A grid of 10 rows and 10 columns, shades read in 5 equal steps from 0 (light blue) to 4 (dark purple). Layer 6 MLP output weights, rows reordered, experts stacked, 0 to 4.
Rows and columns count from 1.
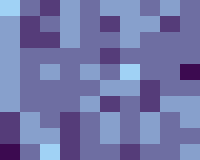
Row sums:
15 19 19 20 17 18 18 18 18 21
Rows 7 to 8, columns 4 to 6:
2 1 3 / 3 2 1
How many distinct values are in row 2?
3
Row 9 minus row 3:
2 -2 -2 2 0 -1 1 -1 0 0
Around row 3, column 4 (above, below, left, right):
1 2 3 2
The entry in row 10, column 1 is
4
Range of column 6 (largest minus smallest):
2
